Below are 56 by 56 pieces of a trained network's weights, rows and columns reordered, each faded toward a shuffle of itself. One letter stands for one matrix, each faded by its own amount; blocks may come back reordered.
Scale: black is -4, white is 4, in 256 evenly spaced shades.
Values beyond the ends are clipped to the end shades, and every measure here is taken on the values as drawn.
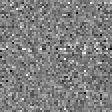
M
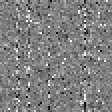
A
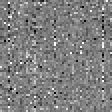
A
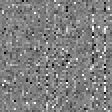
A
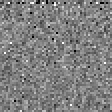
M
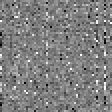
A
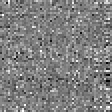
A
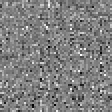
A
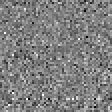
M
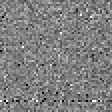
M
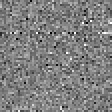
M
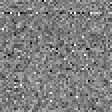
M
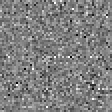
M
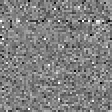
M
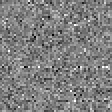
M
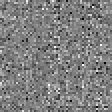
A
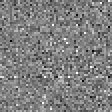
M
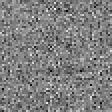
A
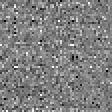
A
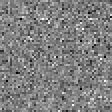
M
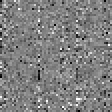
A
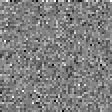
M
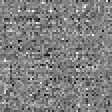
A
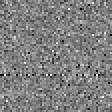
M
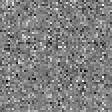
A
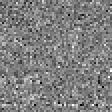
M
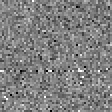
M
